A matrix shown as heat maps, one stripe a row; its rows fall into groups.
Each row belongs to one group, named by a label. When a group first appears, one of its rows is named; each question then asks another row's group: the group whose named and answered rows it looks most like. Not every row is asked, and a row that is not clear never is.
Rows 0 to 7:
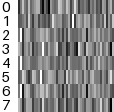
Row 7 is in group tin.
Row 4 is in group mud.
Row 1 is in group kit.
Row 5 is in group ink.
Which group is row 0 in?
ink
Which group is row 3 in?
tin
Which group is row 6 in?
mud
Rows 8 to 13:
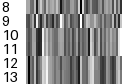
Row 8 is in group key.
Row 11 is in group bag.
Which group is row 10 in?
bag
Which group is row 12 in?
bag
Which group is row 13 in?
bag
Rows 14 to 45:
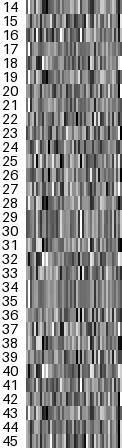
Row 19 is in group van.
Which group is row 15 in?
tin
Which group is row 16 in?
kit
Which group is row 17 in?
mud
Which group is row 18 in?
bag
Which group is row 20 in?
tin
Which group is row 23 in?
ink
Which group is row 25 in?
key
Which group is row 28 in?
van
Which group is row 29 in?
kit
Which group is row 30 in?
kit
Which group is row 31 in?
van
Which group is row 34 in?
mud
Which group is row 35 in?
mud
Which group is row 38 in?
van
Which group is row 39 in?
key
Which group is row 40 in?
bag
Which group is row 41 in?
kit
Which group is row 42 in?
tin
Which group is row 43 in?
van
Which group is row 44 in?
tin
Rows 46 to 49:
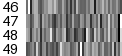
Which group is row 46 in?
mud
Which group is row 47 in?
tin
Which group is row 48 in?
tin
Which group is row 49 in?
kit
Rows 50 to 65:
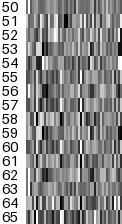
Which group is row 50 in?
mud
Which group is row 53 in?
van
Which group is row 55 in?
kit
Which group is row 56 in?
van
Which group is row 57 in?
kit
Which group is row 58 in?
key
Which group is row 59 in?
van
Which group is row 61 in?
key
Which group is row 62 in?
van
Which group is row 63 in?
mud
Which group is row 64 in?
key
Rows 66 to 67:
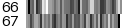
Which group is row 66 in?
bag
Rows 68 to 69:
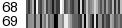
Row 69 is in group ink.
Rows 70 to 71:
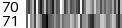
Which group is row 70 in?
kit
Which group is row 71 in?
van
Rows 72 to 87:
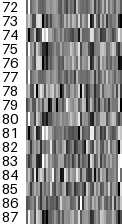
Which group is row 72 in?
mud
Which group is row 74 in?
bag
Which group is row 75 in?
van
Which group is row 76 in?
van
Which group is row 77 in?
mud
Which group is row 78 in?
key
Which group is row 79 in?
ink
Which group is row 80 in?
van
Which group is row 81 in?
bag
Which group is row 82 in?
tin
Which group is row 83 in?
bag
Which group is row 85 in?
tin
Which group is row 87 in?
van
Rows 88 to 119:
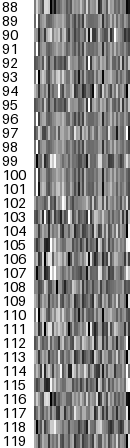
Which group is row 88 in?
van
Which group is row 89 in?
mud
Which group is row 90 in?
key
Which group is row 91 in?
mud
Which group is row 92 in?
kit
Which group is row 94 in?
tin
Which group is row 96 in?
mud
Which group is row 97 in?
ink
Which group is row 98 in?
mud
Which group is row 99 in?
bag
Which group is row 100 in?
mud
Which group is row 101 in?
mud
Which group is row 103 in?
kit
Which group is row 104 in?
tin
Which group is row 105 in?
bag
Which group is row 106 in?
key
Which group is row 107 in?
bag
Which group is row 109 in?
tin
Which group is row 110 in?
mud
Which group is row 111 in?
key
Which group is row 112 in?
ink
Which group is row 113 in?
tin
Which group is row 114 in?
key
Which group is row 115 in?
bag
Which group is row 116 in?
van
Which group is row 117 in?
ink
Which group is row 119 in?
tin
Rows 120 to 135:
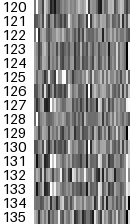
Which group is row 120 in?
van
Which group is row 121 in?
kit
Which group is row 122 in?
mud
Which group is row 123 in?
tin
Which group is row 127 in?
bag
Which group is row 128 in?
mud
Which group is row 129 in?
tin
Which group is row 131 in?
bag
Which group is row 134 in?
ink
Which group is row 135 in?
tin
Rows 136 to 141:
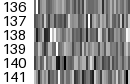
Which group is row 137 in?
kit
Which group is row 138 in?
bag
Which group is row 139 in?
ink
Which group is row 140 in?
ink
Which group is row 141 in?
tin
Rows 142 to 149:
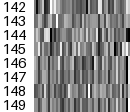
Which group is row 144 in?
van
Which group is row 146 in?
tin
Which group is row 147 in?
tin
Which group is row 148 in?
kit
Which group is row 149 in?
tin
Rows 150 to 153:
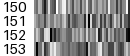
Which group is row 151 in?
key
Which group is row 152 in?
van
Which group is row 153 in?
bag
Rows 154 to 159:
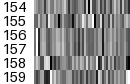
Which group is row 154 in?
key
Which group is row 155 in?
ink
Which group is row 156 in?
mud
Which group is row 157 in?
mud
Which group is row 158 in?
van
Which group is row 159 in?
bag
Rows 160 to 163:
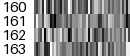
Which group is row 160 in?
kit
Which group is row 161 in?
van
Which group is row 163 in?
bag
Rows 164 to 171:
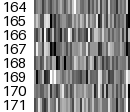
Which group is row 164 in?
ink
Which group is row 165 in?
van
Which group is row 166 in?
kit
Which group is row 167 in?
van
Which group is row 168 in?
ink
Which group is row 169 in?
bag
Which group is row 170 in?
ink
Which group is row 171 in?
ink
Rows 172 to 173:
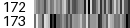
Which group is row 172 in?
key
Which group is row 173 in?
van
